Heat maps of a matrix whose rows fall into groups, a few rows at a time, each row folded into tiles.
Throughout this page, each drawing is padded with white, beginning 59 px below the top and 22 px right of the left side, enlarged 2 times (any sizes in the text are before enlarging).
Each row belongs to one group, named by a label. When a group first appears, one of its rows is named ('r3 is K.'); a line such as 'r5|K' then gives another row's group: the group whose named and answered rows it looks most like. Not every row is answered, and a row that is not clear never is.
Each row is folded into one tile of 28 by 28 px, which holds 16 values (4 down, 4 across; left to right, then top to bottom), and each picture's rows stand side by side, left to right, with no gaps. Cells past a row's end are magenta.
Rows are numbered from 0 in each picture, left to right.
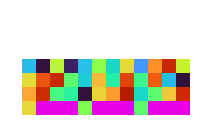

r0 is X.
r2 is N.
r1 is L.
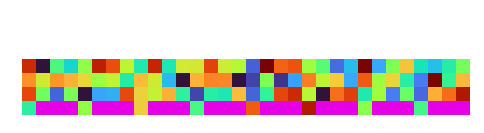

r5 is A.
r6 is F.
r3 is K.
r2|N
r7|L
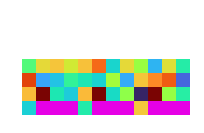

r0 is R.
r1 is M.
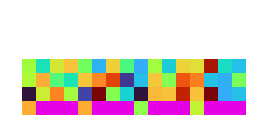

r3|R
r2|L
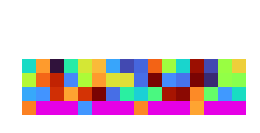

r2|N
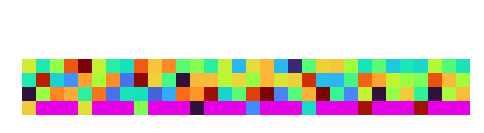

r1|F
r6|A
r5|R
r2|K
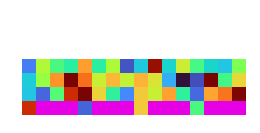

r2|N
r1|X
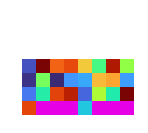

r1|K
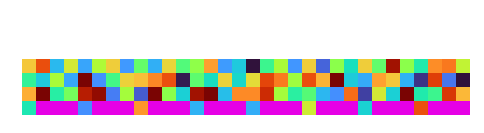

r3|M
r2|F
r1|R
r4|X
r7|N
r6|K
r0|M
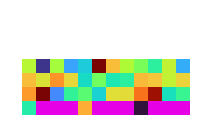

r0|X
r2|X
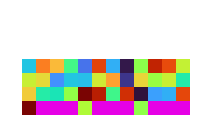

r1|M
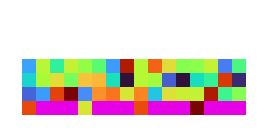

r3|M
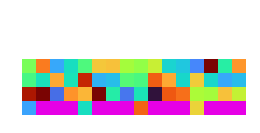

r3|N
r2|A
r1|R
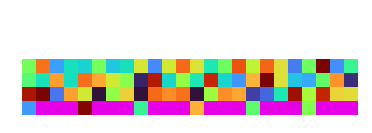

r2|L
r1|A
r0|M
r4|K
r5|M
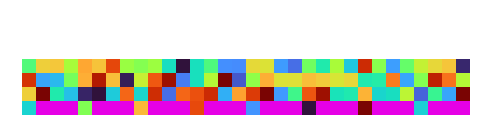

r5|X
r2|F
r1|K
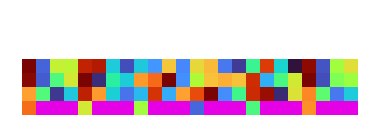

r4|R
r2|F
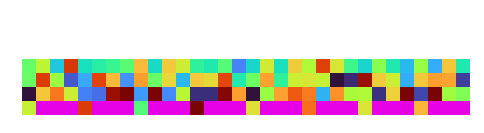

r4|L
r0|L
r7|F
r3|A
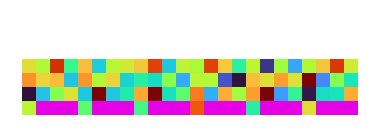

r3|N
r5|K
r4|X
